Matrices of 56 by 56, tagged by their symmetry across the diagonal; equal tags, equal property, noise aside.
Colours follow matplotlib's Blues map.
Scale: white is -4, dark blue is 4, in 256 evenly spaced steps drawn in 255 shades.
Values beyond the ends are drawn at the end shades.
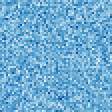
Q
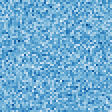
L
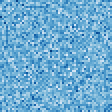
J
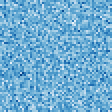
Q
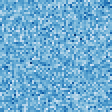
L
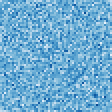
J
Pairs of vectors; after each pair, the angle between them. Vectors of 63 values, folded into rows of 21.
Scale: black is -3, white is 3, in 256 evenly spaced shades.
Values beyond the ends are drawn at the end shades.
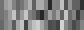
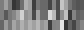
partly aligned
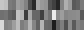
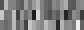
orthogonal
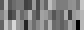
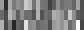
nearly opposite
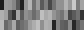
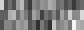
nearly opposite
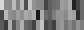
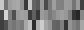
partly aligned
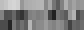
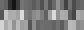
nearly opposite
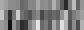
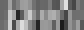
nearly opposite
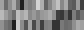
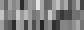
nearly parallel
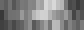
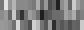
partly opposed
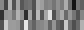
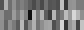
partly opposed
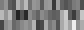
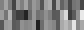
nearly parallel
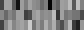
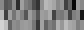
orthogonal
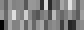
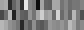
partly opposed
